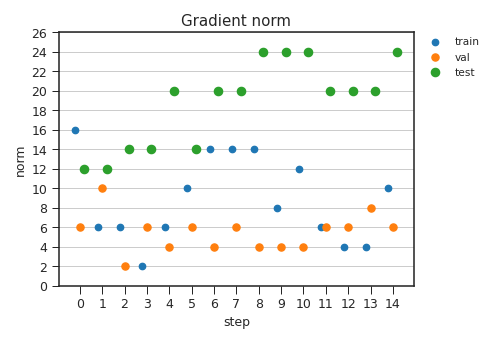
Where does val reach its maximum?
1
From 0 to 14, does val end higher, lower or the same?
the same
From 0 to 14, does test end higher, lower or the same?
higher
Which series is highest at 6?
test
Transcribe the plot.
Title: Gradient norm
x-axis: step, ticks 0 1 2 3 4 5 6 7 8 9 10 11 12 13 14
y-axis: norm, ticks 0 2 4 6 8 10 12 14 16 18 20 22 24 26
Legend: train, val, test
Values:
train: 16 6 6 2 6 10 14 14 14 8 12 6 4 4 10
val: 6 10 2 6 4 6 4 6 4 4 4 6 6 8 6
test: 12 12 14 14 20 14 20 20 24 24 24 20 20 20 24
